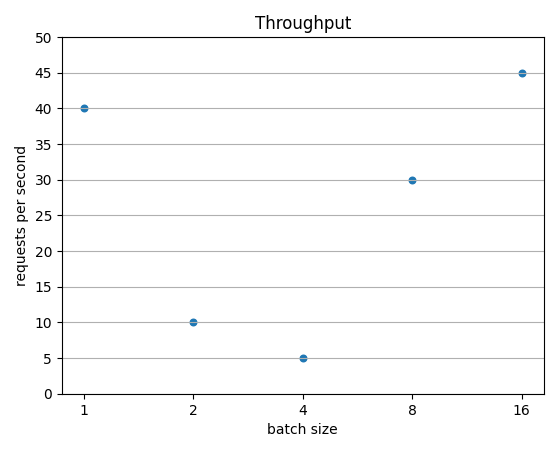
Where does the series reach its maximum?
16
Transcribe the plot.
Title: Throughput
x-axis: batch size, ticks 1 2 4 8 16
y-axis: requests per second, ticks 0 5 10 15 20 25 30 35 40 45 50
Values:
40 10 5 30 45
